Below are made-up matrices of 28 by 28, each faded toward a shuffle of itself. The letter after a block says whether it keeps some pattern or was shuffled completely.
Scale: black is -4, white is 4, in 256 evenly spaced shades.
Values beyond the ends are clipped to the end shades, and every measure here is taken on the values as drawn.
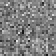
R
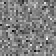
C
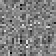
R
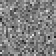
C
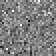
C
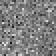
C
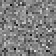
R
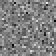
C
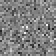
C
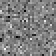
C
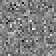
C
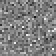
C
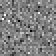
C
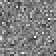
C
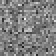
R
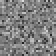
R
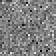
C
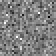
C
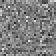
R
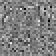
R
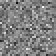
R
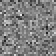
R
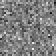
C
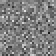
R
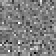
R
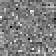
C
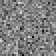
C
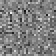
R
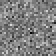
C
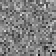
C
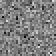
C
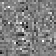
R
